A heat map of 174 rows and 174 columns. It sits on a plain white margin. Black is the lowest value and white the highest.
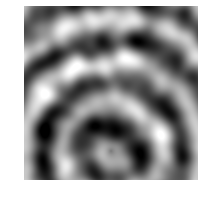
Overall the values sit about 50% of the way up the scale. Concentric rings centre on the bottom middle. There is no overall slope. No row or column stands out. The field is smooth, with broad soft blobs. There are no lone odd cells.
